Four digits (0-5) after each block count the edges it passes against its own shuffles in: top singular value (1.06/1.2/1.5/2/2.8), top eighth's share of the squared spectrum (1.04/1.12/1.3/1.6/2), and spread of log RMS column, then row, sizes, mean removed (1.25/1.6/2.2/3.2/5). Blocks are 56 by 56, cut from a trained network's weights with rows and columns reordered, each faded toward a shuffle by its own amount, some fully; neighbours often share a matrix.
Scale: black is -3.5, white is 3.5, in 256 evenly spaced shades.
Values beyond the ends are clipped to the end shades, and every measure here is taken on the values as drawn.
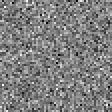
0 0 0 0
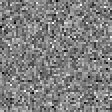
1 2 0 0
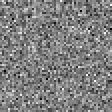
0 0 0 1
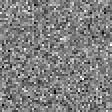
1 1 0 0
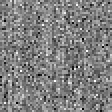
2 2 0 1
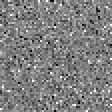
0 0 0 0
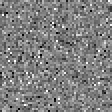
0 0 0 0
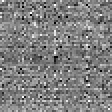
2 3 3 1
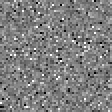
0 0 0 0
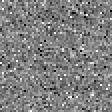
0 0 0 0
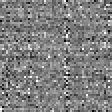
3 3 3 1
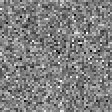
2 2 0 1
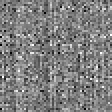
3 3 0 3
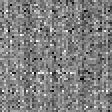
3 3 0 2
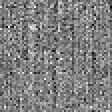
3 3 0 2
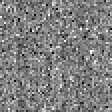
1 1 0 0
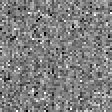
2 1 0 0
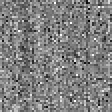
2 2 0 1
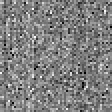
2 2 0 0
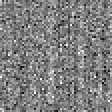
2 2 0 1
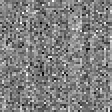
2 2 0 1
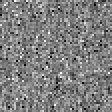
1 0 0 0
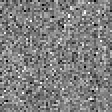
1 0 0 0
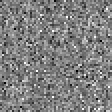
1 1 0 0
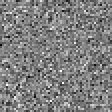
2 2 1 1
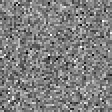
0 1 0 0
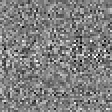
3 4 2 3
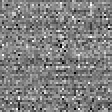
3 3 2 1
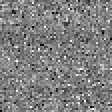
1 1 1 0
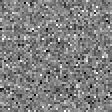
0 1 0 0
